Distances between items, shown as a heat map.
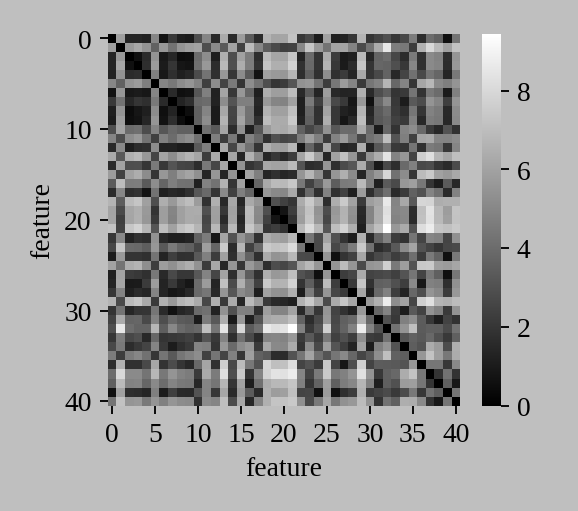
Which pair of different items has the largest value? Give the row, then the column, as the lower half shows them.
32, 21
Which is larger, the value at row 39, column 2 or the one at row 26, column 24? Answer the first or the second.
the first
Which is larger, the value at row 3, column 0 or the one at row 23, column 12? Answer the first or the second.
the second
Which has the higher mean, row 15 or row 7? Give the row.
15
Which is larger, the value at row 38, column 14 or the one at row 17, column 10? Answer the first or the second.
the second
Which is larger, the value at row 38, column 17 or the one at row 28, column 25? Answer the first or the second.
the second
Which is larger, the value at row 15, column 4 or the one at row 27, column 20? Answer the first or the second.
the second
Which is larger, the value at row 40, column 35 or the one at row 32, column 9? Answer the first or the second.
the first
